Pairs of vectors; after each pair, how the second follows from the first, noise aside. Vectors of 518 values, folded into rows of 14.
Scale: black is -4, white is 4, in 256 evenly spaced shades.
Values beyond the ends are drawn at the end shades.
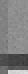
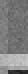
negated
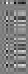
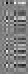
negated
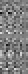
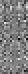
wrapped around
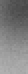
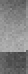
wrapped around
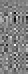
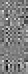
wrapped around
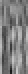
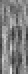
negated
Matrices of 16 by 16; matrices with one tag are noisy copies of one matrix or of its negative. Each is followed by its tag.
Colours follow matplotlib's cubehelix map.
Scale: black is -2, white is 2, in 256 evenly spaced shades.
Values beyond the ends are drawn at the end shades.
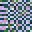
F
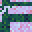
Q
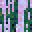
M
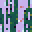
M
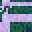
Q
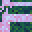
Q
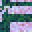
Q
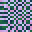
F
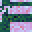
Q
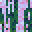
M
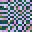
F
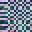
F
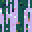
M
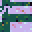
Q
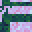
Q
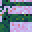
Q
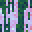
M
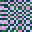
F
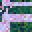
Q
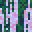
M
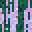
M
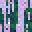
M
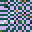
F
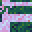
Q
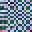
F
